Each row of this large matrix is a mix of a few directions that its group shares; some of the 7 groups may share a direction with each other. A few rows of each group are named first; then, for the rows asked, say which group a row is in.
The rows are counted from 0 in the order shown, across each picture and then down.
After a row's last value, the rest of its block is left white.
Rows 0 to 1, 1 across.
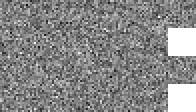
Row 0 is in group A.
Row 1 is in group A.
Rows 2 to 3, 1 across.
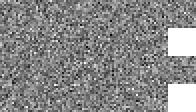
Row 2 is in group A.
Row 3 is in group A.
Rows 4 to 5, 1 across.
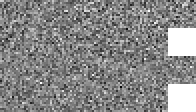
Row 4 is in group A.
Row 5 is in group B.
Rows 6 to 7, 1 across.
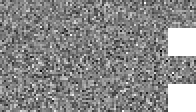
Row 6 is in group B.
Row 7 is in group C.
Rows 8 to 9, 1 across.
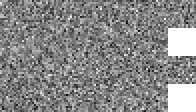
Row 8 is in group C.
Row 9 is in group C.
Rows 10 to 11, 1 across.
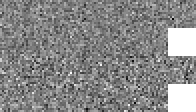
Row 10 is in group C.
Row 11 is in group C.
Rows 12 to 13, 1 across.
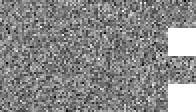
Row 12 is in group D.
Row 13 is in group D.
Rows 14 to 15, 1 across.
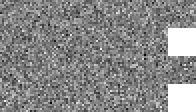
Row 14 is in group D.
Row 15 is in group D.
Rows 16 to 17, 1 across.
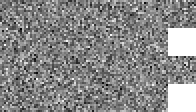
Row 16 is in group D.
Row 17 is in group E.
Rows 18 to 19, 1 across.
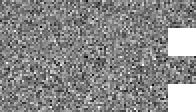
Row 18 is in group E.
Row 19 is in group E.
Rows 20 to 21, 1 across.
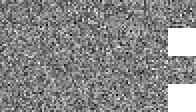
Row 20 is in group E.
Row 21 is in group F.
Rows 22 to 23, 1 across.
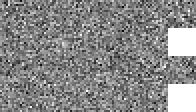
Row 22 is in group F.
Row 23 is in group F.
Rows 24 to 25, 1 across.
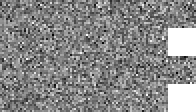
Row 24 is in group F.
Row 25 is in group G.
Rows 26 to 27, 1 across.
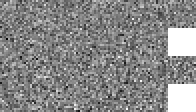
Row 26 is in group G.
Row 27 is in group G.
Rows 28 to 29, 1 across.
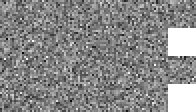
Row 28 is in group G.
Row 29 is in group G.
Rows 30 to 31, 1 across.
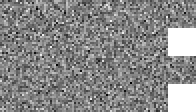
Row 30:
A
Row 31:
E
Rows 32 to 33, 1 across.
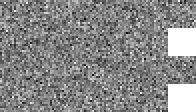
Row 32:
G
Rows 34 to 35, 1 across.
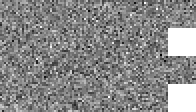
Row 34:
D
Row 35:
C
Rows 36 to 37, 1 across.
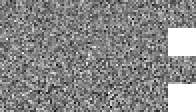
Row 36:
G
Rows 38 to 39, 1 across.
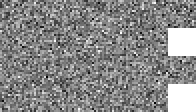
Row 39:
A
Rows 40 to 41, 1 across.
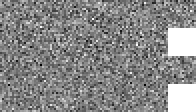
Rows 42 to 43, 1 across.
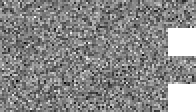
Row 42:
G
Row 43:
E
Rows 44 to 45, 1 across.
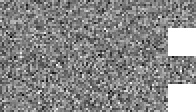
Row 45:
E
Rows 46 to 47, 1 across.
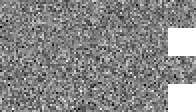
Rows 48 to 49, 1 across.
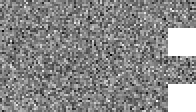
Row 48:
D
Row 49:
C
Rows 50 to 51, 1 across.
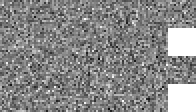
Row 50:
C
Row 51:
D
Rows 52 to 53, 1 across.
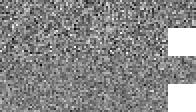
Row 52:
E
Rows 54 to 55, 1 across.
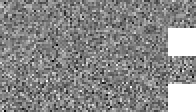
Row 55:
E
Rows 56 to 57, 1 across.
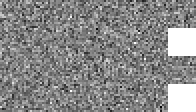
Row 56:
C
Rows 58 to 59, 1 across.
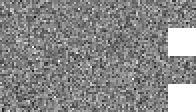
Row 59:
G
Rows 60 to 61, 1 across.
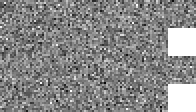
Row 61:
E
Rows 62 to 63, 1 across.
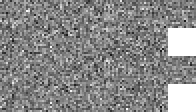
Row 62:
A
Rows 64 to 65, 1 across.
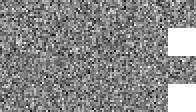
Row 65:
A
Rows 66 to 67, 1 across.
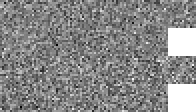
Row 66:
G
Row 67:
C
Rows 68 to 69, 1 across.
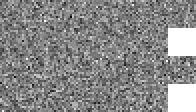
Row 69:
C
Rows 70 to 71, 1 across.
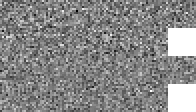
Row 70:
D
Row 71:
F
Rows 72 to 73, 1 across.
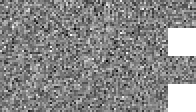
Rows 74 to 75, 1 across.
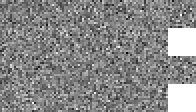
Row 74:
E
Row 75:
G
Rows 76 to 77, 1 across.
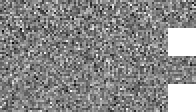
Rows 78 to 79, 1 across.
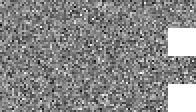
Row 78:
E
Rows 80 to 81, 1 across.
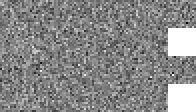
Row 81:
C
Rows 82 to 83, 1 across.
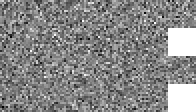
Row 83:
C
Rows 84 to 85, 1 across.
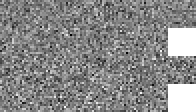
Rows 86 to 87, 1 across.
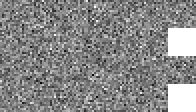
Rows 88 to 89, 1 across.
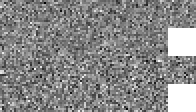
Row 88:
G
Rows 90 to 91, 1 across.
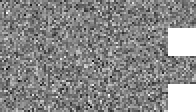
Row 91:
A
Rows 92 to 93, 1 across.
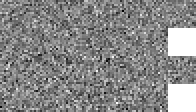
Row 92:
D
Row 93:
A
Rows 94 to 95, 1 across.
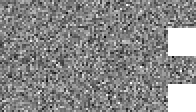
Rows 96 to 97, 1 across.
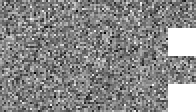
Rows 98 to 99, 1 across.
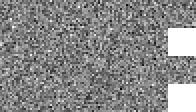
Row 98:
A
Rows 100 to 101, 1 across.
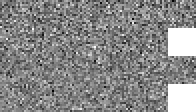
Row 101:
F
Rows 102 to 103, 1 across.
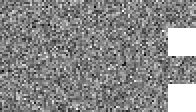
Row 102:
D
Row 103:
G
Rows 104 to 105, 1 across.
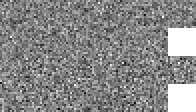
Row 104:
A
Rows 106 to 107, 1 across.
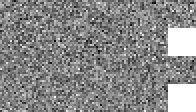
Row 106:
D
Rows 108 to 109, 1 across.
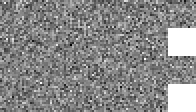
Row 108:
G
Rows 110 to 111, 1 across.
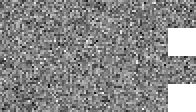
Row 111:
G
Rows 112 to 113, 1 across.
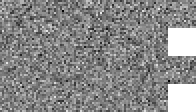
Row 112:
D
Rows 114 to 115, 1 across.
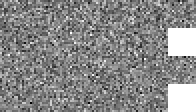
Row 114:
G
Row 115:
D
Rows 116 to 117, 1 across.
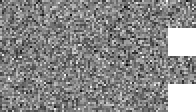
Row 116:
C
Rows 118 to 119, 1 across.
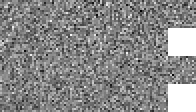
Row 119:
C
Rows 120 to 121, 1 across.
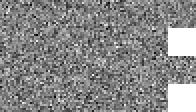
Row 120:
A
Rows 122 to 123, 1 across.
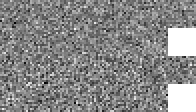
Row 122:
A
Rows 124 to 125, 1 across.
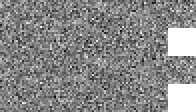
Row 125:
E
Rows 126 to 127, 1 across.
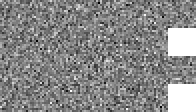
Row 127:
E
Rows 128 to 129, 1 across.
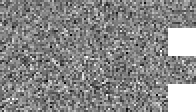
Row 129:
E
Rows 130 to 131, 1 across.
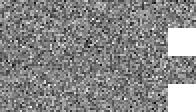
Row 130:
E
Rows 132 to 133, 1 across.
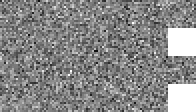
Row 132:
C
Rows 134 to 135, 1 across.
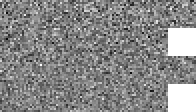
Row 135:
F
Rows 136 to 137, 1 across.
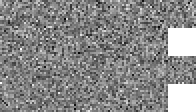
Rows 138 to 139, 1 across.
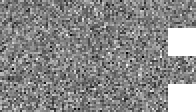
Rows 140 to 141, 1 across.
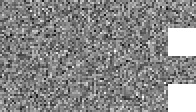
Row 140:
D
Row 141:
A
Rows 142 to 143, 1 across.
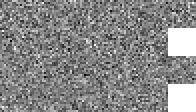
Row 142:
D
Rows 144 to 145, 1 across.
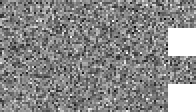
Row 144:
C
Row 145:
G
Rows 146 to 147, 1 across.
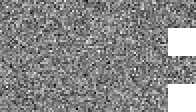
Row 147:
C
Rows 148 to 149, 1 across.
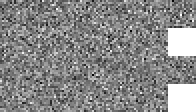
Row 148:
E
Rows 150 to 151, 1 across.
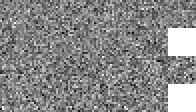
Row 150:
A
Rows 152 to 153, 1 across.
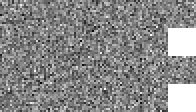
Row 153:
D
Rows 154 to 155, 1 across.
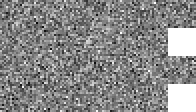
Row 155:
D
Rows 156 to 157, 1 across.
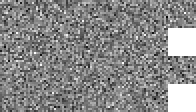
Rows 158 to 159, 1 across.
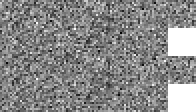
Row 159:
D
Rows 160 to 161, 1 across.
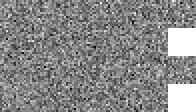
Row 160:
G
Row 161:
G
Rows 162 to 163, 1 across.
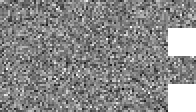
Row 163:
A
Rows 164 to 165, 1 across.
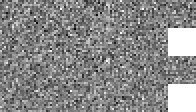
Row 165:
A
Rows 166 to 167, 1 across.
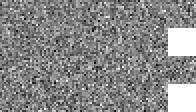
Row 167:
D
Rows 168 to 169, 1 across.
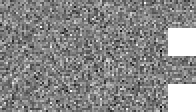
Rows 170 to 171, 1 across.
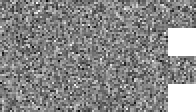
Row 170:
G
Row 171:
C
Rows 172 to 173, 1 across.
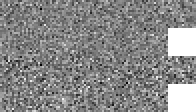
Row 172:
F
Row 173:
F
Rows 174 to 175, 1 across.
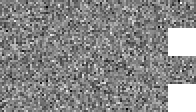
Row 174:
G
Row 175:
E
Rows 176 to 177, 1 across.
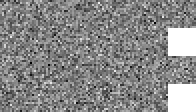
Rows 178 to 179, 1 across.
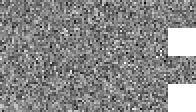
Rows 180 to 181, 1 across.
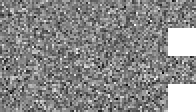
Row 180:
G
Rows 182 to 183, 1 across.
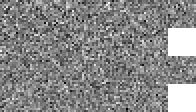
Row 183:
E
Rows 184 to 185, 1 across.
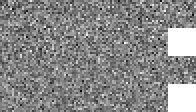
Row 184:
F
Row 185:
F
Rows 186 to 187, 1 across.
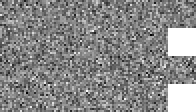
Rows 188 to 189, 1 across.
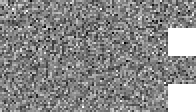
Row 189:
A
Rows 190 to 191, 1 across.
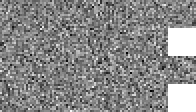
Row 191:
F
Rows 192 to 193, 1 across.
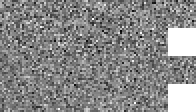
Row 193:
C
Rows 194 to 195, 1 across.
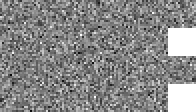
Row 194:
F
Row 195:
A
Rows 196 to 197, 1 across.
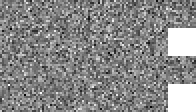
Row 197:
F
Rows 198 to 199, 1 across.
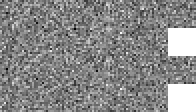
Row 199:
E
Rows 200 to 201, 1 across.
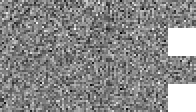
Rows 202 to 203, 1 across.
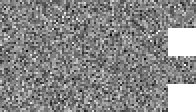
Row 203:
E
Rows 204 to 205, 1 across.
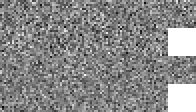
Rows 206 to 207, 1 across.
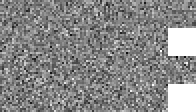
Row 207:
E
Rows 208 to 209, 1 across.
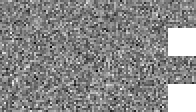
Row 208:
A
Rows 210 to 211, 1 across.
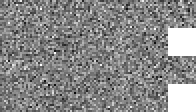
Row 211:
F
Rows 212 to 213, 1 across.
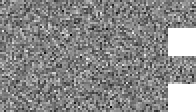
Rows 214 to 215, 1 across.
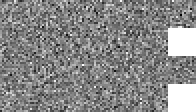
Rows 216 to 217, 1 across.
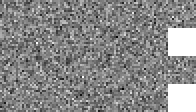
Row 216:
C
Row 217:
A
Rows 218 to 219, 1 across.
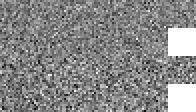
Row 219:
C
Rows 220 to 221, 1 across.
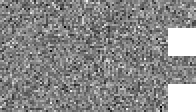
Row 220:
E
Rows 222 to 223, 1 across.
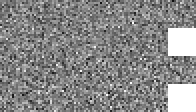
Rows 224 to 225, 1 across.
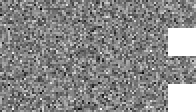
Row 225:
F
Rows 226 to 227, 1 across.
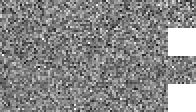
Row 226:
C
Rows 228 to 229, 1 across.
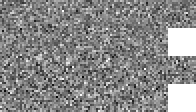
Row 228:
D
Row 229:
A
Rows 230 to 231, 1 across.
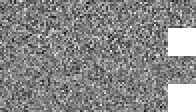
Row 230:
E
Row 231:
D
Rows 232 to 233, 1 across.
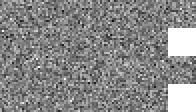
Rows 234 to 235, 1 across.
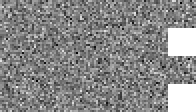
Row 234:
G
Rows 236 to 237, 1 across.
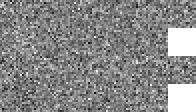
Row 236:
G
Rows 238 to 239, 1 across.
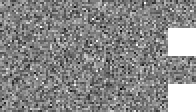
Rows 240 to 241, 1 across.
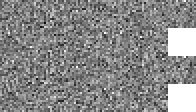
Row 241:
D
